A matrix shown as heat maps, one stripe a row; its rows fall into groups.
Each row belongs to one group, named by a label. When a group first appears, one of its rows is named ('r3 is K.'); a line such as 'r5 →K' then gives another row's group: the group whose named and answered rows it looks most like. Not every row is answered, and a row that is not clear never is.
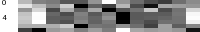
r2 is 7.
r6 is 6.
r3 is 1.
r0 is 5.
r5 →1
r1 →6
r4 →1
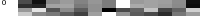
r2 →7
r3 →5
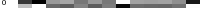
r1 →1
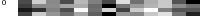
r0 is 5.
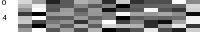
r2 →7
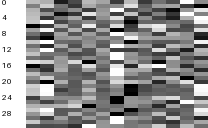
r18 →5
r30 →5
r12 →7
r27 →1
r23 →1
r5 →1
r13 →5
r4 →5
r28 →7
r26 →6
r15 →6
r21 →1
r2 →5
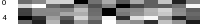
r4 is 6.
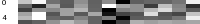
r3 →7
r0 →1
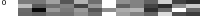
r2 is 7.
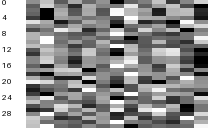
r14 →5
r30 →5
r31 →1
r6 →7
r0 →7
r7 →6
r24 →7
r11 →5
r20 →6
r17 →6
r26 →6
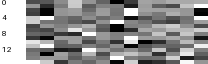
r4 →1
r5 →5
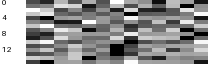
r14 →6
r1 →6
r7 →6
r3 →1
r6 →1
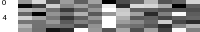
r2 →5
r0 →7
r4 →5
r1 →6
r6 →5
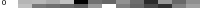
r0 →6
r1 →5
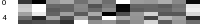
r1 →1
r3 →7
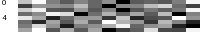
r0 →1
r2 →1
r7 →7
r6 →5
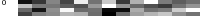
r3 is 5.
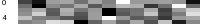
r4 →5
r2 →7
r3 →7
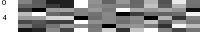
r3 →1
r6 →7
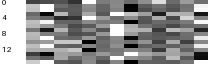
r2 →1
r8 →5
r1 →1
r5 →1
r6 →5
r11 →1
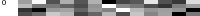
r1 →5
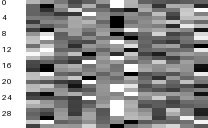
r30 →1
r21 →5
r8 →7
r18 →1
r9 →1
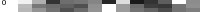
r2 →5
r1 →5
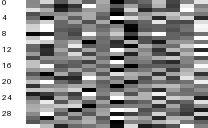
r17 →7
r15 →5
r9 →1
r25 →7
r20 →1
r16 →1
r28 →7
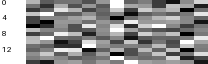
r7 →5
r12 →6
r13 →7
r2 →6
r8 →6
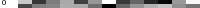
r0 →5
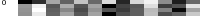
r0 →6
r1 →7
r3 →7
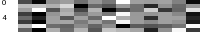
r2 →7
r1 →6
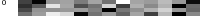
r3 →6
